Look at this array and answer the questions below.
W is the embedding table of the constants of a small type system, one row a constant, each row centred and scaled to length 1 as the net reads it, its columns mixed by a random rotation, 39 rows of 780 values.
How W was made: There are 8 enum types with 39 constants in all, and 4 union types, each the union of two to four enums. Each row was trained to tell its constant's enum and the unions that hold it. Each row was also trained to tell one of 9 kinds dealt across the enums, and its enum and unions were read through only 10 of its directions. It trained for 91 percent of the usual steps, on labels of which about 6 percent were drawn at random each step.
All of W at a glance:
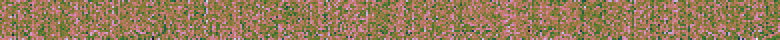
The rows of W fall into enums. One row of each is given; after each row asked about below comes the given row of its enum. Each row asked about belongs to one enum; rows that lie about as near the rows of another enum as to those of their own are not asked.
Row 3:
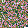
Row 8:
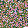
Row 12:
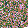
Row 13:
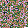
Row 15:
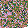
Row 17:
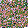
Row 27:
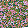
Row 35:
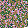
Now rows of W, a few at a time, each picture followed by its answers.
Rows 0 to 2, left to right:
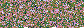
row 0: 12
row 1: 12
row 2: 35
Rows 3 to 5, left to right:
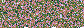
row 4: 8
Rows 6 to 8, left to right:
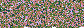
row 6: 13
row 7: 13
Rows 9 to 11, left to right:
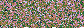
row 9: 35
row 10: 12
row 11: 17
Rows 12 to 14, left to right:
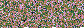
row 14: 3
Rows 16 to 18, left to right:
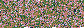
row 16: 15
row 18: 27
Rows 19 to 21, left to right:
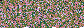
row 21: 8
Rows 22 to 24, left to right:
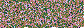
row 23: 13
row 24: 17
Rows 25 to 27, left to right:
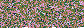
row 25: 35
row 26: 3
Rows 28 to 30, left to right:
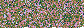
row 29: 35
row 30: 15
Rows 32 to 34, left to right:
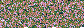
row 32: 3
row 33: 3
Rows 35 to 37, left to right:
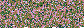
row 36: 12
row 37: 17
